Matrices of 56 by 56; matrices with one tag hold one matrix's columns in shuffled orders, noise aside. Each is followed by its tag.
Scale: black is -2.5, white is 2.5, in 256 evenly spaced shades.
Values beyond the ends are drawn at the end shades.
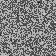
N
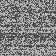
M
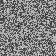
N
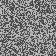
N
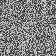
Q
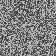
Q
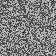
N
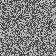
N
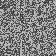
Q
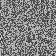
Q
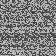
M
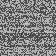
M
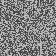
Q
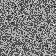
N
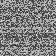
M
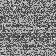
M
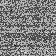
M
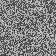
N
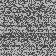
M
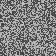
Q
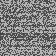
M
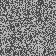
Q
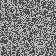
Q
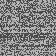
M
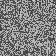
Q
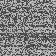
M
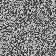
Q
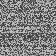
M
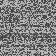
M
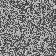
N
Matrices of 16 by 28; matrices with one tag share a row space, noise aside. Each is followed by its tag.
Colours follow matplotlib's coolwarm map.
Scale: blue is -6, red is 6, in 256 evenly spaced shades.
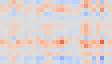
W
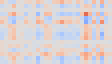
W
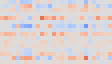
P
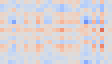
W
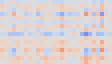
W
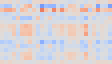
P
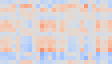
P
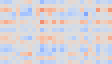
P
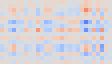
W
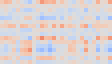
P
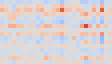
W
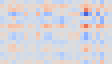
W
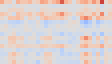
W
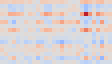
W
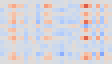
W
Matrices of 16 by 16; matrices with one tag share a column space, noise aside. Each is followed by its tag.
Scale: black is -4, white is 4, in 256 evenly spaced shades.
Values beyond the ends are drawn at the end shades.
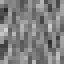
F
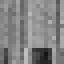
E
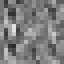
F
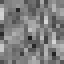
F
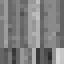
E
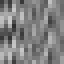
F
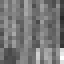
E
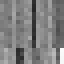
E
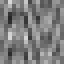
F
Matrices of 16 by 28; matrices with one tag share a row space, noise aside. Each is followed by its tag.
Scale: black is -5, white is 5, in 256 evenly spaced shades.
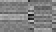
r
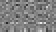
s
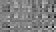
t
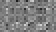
s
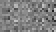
t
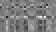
s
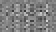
s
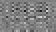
s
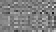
t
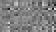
t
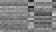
r
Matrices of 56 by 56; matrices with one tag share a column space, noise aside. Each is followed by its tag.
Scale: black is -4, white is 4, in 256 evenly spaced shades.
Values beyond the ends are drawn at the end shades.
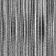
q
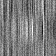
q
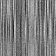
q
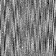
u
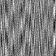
u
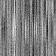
q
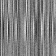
q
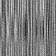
q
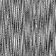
u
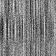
q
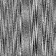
u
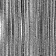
q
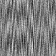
u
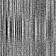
q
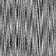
u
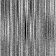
q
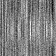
q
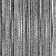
q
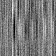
q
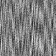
u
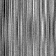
q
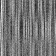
q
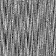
u
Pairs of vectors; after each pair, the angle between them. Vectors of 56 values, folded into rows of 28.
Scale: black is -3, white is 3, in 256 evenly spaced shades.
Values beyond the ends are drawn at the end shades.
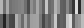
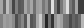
orthogonal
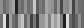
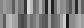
partly opposed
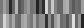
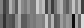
nearly opposite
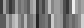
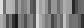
nearly opposite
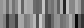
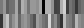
partly opposed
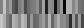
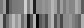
orthogonal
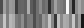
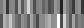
partly aligned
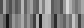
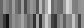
nearly parallel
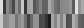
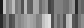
nearly opposite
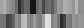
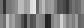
nearly opposite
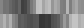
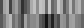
partly aligned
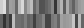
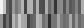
partly aligned
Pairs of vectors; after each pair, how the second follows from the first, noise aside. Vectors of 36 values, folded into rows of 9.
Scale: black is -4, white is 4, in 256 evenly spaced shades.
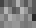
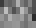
copied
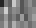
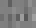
partly zeroed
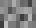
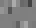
partly zeroed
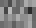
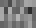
copied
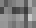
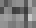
copied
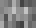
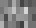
copied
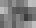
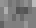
partly zeroed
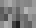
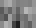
copied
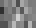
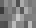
copied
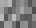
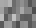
copied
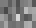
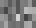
copied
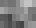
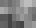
copied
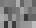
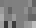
partly zeroed
